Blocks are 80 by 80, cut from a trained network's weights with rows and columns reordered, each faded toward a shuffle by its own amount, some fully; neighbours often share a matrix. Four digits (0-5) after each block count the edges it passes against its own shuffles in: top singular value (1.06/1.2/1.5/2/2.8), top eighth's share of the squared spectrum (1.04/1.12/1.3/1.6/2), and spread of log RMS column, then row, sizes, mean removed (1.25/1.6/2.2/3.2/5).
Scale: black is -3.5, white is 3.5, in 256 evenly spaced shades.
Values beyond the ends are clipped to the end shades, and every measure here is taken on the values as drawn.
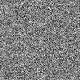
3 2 1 0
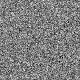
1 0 0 0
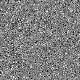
2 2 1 0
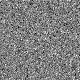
1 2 0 0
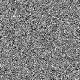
3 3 1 0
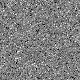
0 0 0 0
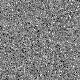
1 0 0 0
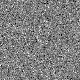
0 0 0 0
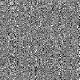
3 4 3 1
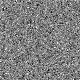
0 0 0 0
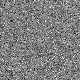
0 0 0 0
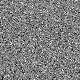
1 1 0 0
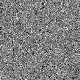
2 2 0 0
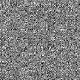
3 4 2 2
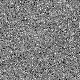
1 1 0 0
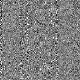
3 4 3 1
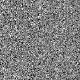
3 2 2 0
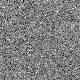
1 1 0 0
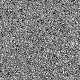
1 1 0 0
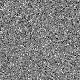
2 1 0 0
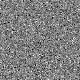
1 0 0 0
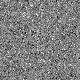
1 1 0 0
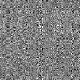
4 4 3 2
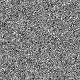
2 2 0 0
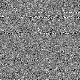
3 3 0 3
